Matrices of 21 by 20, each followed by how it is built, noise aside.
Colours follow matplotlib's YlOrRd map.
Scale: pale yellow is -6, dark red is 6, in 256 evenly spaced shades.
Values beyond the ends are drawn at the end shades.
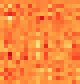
low rank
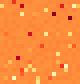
sparse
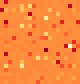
sparse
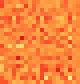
low rank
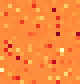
sparse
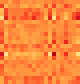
low rank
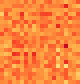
low rank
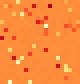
sparse
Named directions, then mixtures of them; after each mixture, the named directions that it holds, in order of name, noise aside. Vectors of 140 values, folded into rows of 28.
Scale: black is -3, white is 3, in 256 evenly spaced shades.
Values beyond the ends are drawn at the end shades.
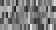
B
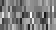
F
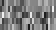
F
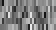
B, F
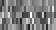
F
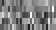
F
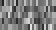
B, F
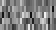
F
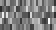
B, F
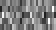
B, F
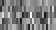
F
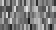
B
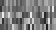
F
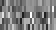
F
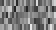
B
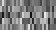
F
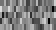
B, F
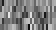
B, F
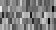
B, F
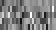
F
